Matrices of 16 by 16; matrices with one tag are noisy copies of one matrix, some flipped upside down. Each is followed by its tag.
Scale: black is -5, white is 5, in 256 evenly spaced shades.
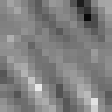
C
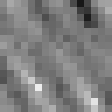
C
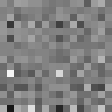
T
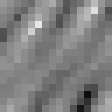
C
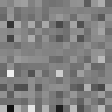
T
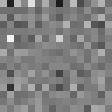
T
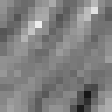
C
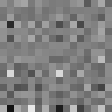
T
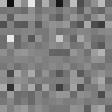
T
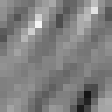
C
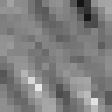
C
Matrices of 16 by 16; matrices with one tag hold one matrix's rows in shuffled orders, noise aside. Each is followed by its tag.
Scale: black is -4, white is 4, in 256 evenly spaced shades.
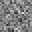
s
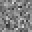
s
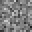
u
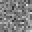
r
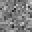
r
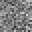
r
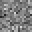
u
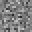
s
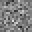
s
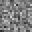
u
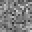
r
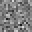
s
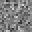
s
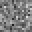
r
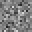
s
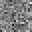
r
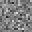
s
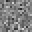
s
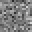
r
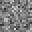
u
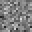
u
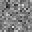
s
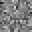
u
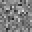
s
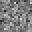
u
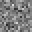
s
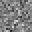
s
